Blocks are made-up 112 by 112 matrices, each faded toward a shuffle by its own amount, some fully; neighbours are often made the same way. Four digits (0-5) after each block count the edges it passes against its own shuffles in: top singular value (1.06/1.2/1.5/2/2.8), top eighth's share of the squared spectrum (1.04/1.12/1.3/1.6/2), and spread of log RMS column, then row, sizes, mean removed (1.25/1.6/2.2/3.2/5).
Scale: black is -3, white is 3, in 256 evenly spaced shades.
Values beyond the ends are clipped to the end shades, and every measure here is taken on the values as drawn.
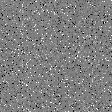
2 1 1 0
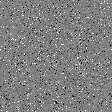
2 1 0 0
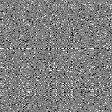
5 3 2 3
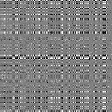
5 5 4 5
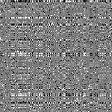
5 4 3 4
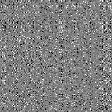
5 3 3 2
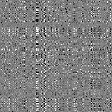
5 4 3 3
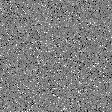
1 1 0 0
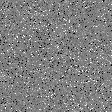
0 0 0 0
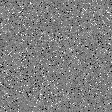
0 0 0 0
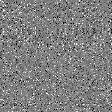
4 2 2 1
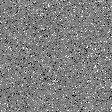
0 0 0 0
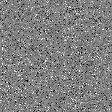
3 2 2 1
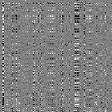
5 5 4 3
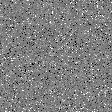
0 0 0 0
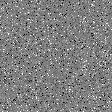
2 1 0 0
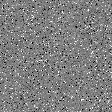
2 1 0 0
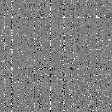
3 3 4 3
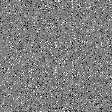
1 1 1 1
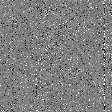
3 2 2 1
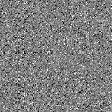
4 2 1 1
